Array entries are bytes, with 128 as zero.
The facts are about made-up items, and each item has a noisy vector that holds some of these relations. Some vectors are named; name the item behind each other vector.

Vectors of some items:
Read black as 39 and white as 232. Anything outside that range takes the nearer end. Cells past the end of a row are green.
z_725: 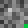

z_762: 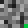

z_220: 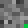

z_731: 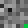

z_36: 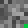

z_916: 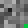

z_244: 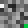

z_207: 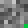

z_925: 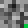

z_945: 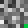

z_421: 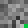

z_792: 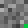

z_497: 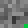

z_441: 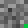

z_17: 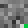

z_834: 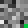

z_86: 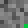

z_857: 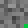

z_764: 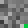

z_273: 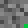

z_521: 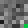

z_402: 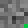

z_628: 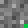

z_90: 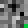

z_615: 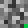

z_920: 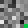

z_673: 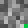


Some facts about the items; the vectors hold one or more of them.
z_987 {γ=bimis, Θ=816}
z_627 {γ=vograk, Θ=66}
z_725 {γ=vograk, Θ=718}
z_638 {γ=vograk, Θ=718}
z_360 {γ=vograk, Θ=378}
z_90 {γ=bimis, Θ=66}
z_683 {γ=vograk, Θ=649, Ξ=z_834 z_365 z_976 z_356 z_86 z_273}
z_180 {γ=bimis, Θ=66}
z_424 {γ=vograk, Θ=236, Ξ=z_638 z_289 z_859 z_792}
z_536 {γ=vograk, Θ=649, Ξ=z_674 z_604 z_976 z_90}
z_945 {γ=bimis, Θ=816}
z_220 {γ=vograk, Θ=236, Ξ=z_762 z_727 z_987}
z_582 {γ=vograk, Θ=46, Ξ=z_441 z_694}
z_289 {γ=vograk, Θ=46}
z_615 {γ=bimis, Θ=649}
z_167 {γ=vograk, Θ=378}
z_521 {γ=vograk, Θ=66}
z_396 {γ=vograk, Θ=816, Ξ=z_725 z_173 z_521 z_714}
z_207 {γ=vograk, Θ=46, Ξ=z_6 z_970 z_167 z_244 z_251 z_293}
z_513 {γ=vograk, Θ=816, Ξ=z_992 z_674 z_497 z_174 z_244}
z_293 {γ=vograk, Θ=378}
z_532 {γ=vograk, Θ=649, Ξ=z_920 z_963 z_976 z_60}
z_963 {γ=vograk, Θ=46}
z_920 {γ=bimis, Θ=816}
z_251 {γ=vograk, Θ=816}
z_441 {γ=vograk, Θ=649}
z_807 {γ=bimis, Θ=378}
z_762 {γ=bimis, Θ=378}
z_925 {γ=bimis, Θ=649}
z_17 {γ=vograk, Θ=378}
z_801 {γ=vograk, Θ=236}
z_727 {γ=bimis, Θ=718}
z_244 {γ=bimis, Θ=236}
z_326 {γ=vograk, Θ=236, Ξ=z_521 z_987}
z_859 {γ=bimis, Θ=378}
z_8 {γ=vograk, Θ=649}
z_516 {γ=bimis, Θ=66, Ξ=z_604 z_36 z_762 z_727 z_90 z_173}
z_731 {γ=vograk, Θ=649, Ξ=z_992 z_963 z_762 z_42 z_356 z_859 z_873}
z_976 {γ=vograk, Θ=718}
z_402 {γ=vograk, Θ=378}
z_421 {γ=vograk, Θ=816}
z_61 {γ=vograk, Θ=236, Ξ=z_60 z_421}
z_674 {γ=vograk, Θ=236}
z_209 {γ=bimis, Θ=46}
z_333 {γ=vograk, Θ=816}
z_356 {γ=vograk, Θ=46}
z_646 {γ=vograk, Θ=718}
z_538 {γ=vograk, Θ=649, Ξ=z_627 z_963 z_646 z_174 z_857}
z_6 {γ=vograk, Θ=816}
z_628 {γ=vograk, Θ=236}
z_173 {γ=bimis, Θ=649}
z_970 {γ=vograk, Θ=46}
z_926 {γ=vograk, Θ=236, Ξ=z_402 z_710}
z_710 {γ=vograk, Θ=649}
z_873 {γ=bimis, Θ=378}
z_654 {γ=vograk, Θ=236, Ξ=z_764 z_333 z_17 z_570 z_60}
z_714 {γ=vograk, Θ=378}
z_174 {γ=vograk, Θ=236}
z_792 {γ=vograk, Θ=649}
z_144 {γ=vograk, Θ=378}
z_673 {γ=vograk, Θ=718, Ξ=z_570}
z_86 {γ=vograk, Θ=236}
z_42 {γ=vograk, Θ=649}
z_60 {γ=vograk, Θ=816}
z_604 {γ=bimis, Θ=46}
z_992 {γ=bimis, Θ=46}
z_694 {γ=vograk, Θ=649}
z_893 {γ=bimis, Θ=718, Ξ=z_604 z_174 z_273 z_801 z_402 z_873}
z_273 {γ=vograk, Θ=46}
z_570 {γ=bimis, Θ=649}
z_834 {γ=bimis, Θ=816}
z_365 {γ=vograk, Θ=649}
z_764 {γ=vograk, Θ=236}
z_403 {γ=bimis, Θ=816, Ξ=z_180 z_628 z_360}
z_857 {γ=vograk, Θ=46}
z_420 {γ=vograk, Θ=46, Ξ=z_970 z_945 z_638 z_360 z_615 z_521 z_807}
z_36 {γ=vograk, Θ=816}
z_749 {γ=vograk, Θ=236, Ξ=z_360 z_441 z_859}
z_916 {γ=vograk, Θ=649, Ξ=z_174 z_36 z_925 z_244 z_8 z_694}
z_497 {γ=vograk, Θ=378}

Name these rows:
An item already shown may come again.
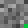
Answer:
z_792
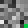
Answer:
z_834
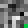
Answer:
z_516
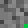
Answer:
z_801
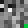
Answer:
z_727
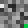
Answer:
z_244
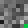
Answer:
z_521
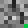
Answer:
z_570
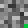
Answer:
z_209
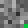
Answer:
z_420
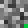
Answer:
z_807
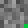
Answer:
z_926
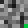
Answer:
z_762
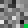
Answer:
z_920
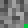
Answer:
z_646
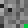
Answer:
z_532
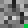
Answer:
z_570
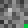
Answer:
z_725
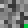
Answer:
z_992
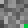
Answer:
z_61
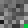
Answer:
z_521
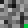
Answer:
z_762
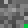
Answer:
z_714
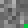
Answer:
z_582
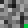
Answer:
z_762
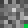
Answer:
z_396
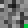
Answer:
z_604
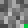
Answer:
z_673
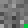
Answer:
z_970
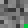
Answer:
z_627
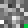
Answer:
z_403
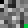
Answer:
z_987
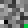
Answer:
z_859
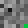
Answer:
z_538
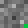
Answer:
z_289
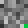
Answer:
z_654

